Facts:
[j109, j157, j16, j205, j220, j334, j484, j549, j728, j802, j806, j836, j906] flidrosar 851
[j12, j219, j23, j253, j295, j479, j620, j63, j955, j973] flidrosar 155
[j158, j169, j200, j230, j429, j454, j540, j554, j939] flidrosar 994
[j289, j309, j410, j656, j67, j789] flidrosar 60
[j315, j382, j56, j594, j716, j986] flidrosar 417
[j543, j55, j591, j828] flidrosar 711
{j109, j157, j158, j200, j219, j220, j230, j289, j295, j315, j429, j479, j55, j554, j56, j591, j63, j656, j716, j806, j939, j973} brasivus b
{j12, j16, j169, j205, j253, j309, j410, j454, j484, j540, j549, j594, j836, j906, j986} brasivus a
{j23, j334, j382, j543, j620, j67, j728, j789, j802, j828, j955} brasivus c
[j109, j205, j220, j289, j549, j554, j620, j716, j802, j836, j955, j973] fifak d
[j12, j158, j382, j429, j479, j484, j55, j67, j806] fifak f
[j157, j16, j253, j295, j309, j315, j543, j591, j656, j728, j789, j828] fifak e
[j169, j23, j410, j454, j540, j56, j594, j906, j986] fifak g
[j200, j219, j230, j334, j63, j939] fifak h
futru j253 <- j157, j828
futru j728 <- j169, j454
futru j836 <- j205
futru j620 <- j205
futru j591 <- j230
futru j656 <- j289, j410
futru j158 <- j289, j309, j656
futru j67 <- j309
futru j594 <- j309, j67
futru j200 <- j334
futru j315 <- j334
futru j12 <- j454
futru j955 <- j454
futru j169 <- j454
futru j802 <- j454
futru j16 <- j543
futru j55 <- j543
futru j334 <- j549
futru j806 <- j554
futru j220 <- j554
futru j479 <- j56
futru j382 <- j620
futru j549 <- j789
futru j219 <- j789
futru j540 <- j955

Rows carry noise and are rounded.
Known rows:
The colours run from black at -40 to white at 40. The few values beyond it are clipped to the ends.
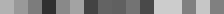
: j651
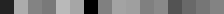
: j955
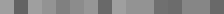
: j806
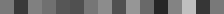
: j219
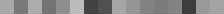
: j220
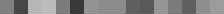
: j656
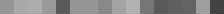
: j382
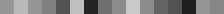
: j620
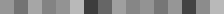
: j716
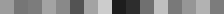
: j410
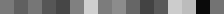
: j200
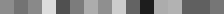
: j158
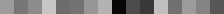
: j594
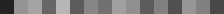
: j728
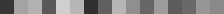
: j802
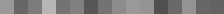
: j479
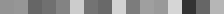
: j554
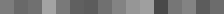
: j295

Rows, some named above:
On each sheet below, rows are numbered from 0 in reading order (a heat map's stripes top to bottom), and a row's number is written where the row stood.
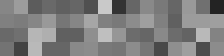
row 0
j23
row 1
j484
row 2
j67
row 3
j315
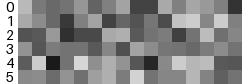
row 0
j56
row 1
j651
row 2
j334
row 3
j591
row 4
j454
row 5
j429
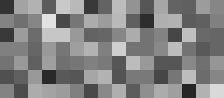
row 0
j802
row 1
j158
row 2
j12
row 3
j429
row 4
j253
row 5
j334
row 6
j289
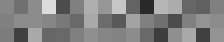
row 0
j158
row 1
j16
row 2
j315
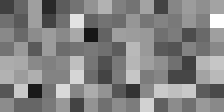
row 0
j789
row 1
j549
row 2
j973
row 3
j253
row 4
j205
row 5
j836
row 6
j454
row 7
j157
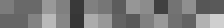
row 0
j63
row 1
j309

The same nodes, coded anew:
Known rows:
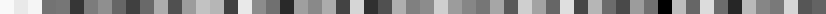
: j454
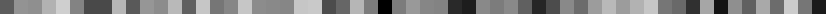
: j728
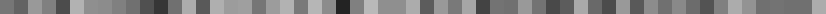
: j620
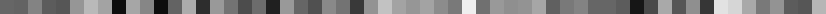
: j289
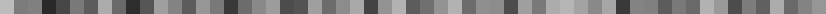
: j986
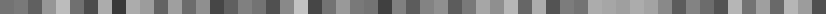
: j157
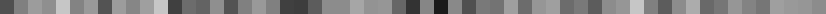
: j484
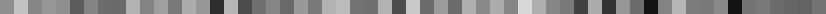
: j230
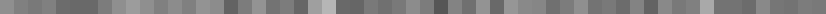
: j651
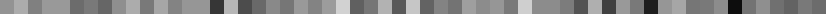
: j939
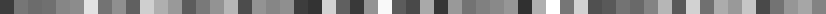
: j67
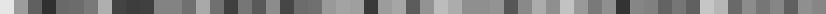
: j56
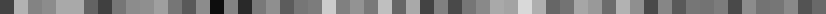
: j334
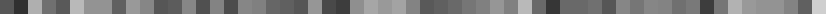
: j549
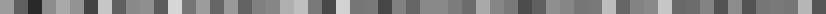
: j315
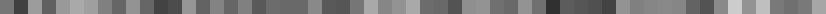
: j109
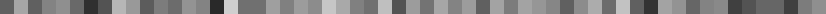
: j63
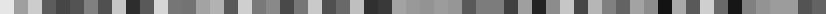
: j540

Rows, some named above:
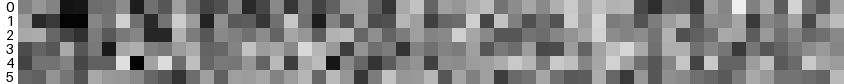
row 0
j410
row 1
j594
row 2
j23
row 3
j253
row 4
j309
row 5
j620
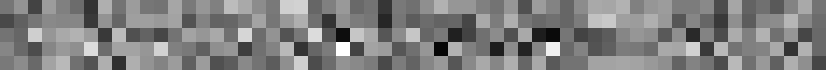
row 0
j295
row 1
j16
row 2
j802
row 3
j158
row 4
j157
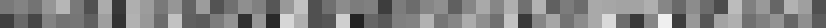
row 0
j157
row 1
j656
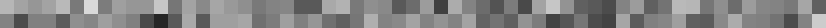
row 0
j429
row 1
j973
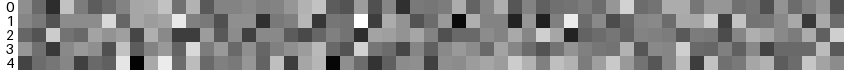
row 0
j591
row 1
j158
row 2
j205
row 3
j315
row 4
j309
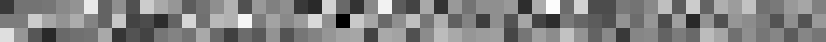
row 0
j67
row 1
j955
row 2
j56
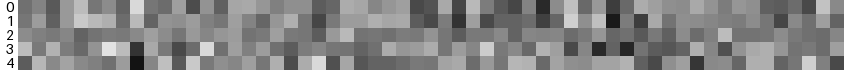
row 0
j479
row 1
j382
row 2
j651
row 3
j554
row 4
j789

